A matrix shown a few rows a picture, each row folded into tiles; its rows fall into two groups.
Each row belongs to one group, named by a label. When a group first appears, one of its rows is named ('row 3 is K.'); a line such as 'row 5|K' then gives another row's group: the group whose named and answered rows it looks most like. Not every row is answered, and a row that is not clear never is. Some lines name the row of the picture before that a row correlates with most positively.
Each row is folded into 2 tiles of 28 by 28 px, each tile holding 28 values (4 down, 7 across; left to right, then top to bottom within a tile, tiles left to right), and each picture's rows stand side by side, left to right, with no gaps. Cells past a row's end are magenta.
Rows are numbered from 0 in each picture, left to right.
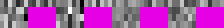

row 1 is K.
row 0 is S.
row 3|K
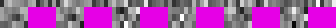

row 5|K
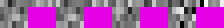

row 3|K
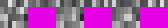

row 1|S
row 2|S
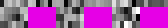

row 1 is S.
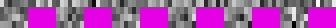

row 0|S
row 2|S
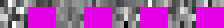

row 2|K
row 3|K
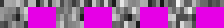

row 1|S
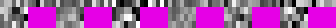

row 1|S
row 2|S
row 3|K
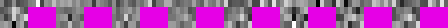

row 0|K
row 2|K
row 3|S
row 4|S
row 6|S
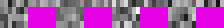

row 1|S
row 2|K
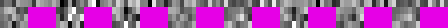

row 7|S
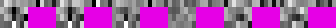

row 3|K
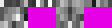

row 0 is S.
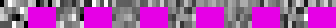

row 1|S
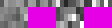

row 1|S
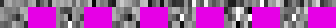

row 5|K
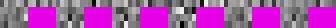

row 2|K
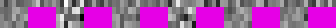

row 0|K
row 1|S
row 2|S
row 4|K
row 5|S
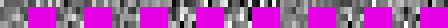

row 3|K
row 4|S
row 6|K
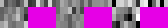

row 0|S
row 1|K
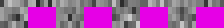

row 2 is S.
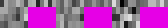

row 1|S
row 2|S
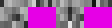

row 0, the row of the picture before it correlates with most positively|0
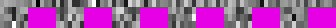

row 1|K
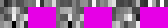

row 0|K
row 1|K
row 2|S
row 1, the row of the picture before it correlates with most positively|1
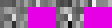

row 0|K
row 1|K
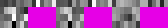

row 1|K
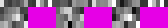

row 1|K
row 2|S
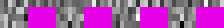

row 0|S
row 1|K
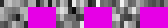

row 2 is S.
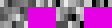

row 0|S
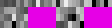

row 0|K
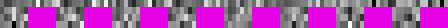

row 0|K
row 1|S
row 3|S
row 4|K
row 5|K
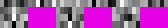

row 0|K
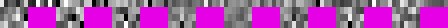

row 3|K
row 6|K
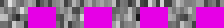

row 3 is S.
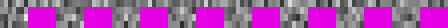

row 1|S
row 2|K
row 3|K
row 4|K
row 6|K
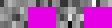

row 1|K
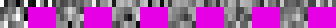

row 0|S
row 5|S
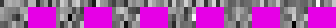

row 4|K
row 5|K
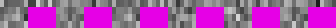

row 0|S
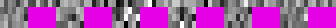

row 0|S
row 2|K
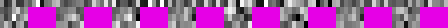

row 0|K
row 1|S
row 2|S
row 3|S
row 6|S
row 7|K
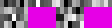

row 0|K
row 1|S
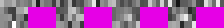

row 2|S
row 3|S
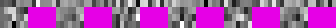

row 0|K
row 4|S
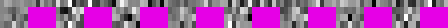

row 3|K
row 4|S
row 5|K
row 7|K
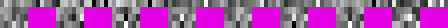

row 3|K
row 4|K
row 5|K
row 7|S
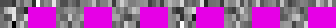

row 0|K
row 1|K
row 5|S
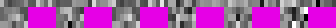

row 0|S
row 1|K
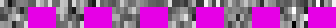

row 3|S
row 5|K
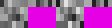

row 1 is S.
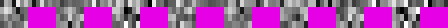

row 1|K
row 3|S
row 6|K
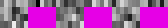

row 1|S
